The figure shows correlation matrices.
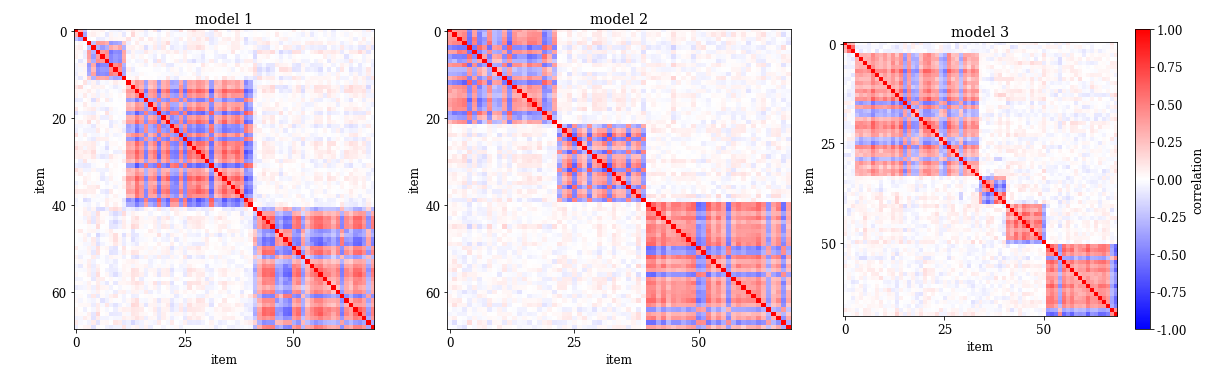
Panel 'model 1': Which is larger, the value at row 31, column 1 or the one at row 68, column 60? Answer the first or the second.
the second
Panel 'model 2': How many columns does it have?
69
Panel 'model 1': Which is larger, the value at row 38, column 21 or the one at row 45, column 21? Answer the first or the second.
the first
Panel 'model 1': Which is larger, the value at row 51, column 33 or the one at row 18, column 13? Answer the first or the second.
the second
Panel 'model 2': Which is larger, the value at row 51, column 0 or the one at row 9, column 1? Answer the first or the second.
the first
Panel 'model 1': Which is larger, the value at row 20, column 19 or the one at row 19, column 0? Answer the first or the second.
the second
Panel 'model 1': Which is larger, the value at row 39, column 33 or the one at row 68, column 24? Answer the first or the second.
the second
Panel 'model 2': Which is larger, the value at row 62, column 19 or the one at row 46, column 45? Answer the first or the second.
the second
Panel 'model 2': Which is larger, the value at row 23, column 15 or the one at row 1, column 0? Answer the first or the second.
the second
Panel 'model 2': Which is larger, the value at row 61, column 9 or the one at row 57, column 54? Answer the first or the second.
the second
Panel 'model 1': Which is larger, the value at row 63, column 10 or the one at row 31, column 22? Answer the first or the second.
the second
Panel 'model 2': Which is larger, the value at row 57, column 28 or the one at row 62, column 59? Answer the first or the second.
the second
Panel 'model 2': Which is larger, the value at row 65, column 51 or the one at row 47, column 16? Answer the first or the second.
the second
